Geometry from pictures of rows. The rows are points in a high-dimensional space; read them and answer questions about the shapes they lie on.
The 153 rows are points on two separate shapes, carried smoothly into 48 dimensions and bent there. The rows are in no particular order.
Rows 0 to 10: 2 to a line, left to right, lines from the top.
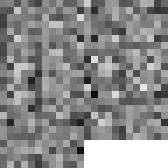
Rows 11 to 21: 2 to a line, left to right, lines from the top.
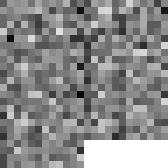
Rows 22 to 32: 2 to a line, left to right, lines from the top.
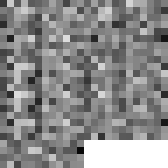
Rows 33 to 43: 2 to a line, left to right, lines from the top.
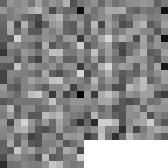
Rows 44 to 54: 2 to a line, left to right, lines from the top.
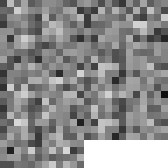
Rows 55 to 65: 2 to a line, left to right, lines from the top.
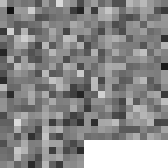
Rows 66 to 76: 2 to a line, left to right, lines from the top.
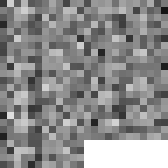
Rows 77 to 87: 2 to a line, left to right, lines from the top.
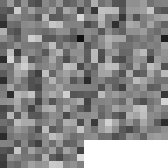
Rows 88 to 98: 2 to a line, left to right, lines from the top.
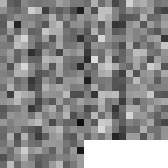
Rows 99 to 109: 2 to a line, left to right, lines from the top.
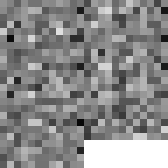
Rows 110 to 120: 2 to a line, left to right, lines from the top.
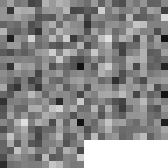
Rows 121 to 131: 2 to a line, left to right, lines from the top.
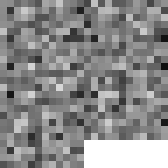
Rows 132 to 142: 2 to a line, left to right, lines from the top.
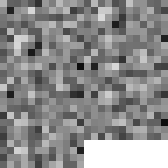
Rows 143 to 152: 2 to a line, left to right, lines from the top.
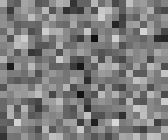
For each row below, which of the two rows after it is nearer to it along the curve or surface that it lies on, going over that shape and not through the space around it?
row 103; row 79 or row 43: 79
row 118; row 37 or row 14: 37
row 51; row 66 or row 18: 18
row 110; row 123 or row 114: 114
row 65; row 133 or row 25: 25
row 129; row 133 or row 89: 89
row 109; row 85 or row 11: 11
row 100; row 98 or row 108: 98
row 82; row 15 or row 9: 9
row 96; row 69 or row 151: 69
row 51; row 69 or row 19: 69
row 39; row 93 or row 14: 14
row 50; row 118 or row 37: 37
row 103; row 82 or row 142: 142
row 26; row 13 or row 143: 13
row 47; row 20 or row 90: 90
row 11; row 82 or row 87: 87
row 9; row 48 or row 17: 48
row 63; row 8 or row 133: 8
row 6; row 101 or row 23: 23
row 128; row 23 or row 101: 23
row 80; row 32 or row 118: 118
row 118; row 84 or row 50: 84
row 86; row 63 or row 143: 63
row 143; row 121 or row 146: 146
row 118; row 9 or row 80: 80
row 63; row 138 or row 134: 138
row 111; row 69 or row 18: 18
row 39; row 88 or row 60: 88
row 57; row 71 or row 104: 104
